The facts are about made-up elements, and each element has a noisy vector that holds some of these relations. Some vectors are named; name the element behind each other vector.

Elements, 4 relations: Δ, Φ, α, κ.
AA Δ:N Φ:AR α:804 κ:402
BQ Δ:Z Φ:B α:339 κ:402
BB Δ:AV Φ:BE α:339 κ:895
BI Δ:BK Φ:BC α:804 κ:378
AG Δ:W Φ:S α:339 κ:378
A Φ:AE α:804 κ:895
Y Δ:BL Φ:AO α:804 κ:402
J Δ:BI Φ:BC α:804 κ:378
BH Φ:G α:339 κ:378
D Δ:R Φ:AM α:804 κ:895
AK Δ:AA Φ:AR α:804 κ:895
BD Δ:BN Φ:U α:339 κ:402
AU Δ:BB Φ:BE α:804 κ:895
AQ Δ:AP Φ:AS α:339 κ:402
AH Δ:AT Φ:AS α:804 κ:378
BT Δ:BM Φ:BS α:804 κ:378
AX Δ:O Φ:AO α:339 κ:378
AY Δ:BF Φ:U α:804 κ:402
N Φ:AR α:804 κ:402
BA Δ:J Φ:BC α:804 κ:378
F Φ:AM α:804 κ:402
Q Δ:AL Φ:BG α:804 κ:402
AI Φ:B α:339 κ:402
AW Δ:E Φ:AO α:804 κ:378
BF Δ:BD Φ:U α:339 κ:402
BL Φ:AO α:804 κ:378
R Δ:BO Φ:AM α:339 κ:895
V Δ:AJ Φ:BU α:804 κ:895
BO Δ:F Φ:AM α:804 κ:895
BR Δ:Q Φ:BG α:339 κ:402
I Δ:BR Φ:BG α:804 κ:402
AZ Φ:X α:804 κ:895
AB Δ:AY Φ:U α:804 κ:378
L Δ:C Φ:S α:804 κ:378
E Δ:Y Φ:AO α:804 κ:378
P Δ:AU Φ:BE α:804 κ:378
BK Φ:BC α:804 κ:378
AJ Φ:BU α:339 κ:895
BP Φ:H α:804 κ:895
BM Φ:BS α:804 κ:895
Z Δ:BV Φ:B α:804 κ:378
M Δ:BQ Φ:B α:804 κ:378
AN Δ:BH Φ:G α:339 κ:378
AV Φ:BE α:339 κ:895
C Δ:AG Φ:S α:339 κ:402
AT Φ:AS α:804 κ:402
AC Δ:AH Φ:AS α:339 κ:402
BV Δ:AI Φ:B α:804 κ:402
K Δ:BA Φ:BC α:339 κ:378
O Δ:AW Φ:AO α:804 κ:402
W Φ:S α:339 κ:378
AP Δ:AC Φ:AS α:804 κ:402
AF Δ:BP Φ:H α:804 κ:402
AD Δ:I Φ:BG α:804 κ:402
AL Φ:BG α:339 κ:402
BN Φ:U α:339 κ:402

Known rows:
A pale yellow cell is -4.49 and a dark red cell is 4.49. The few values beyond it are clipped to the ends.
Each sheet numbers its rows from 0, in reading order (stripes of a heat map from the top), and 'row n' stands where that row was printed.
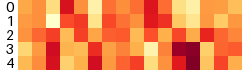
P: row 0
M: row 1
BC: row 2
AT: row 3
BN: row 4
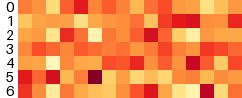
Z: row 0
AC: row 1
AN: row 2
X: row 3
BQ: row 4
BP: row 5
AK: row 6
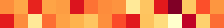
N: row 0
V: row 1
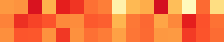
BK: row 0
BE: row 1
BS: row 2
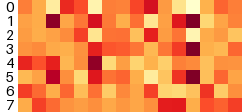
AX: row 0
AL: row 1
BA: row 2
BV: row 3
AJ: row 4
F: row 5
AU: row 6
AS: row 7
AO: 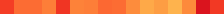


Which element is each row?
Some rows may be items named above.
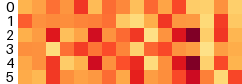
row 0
J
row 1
AG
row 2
BN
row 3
Z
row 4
BN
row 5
BR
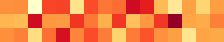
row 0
M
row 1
Q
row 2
Z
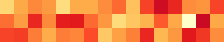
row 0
AC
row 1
BL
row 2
S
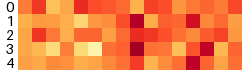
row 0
B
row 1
BF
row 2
U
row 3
AF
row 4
AA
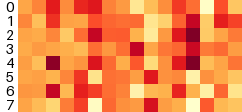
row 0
BH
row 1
Y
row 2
AI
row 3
BF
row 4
AL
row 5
BA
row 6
BK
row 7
K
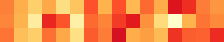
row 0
C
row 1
AX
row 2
O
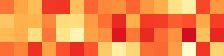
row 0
AW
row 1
AP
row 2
AQ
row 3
W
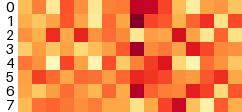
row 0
AB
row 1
AD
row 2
BI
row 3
AY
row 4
L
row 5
U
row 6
I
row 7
AH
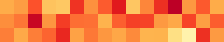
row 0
BD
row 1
BG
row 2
E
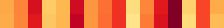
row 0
BN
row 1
BN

